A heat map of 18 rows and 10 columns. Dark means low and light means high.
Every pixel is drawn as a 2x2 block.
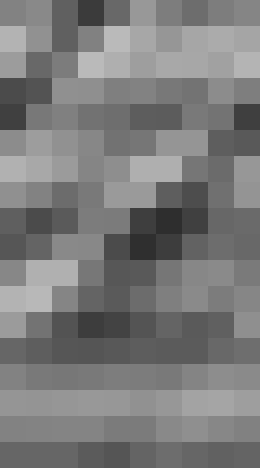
Overall the values sit about 50% of the way up the scale. A horizontal seam about 70% of the way down splits the table, and the bottom part is calmer. Stripes running across repeat 4 times from top to bottom.
